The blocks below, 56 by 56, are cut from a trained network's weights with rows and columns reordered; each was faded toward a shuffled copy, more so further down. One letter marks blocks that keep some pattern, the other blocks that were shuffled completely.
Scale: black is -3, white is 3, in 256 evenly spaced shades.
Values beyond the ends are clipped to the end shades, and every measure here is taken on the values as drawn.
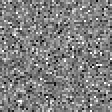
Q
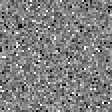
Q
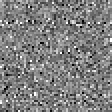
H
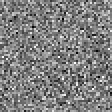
H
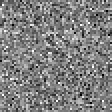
Q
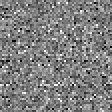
H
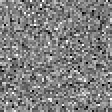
Q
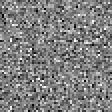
H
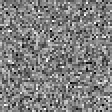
Q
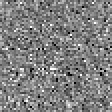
H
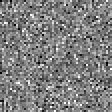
Q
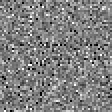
H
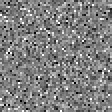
Q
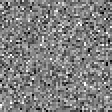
Q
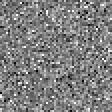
Q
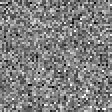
Q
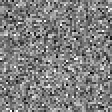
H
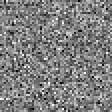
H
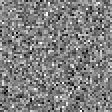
Q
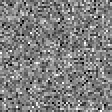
H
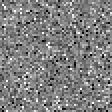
Q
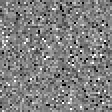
Q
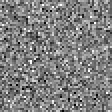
Q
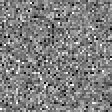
H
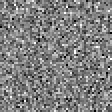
Q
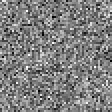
Q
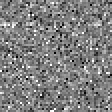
H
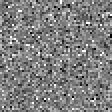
H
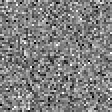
Q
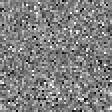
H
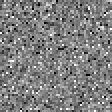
Q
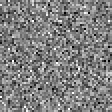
Q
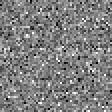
H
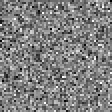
H
